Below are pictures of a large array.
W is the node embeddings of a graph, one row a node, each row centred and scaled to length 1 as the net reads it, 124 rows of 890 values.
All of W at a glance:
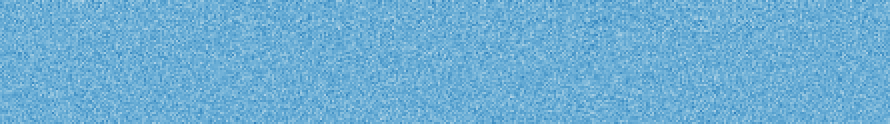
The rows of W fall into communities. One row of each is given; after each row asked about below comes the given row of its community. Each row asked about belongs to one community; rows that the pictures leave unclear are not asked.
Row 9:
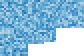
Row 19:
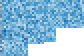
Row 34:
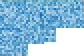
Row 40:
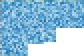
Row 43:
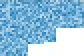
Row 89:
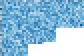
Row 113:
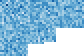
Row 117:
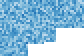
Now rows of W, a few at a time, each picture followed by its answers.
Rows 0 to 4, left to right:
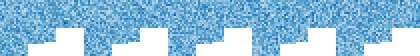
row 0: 40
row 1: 40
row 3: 34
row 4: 40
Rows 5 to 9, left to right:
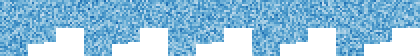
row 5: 113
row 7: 40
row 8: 117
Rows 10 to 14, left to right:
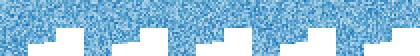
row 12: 43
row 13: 89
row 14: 117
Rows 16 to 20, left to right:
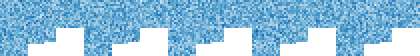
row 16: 43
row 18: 19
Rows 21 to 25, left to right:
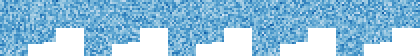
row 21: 89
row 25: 113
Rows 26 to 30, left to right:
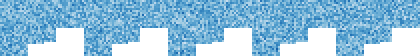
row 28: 9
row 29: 117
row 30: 19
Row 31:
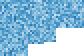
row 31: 40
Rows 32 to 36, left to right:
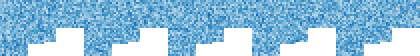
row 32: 113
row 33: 34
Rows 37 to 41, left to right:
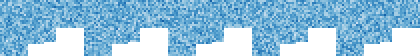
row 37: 19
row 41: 113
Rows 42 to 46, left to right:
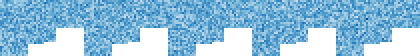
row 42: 19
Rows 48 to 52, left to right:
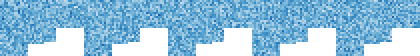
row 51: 117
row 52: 40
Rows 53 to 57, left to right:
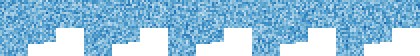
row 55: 89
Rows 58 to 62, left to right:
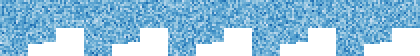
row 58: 89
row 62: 40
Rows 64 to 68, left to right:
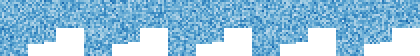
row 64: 43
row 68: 19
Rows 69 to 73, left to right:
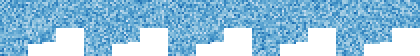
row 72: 43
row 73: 40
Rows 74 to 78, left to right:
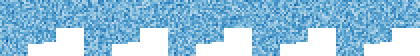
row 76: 40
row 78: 117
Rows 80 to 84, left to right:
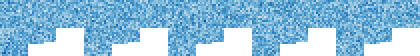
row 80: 9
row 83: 9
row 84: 19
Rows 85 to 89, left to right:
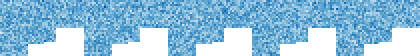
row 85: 19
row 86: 113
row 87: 117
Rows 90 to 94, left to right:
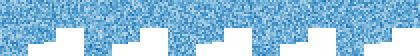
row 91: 113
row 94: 43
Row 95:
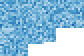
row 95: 9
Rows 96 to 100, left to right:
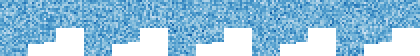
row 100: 9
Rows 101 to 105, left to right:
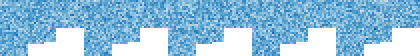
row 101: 117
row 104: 9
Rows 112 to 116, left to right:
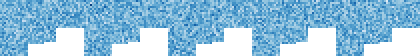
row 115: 19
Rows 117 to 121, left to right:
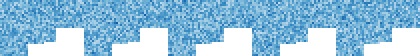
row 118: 117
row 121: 43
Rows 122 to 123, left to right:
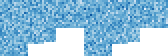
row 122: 117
